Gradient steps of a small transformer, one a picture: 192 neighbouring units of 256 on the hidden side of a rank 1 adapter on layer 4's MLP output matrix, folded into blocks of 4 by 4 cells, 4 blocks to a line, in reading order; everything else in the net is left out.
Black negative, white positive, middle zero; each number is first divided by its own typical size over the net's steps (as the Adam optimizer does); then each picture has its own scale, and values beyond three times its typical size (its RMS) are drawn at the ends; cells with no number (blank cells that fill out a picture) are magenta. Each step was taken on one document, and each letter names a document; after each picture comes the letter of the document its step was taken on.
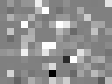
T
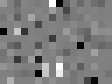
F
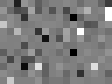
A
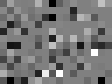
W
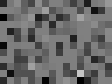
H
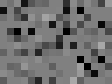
T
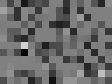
T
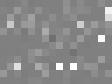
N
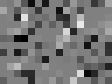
T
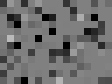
W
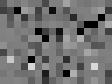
A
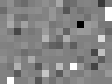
N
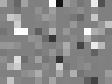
F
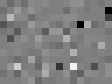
N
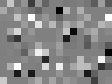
T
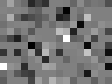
T
